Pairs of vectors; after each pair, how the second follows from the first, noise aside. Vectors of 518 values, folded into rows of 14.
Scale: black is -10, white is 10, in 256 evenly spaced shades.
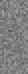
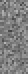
scaled up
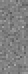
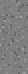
partly zeroed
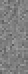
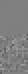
partly zeroed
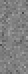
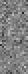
scaled up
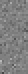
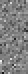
scaled up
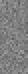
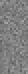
reversed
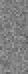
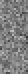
scaled up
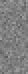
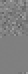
partly zeroed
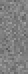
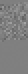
partly zeroed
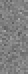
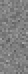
reversed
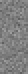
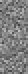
scaled up
